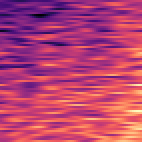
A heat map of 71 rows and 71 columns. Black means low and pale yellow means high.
Slope: up to the bottom right. Ninth with the highest average: bottom right. Mirror symmetry: none. Ninth with the lowest average: top left. Average level on the scale: 50%. Grain: streaks across.
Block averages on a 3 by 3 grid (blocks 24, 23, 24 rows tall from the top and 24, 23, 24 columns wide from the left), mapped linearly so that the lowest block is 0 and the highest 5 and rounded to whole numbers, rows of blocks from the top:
0 1 2 | 2 3 4 | 3 4 5
